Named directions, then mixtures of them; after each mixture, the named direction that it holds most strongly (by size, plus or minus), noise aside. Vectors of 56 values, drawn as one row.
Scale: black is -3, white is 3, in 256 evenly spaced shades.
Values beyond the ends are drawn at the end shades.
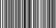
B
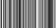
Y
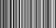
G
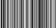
B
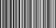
G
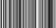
Y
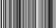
Y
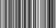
B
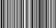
B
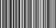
G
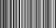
G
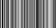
Y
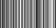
G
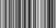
B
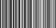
G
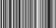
Y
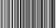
G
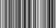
B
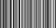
G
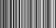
G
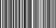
B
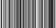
Y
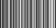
G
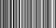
G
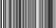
Y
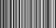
G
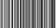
G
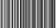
G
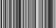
Y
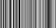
G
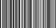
G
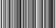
Y
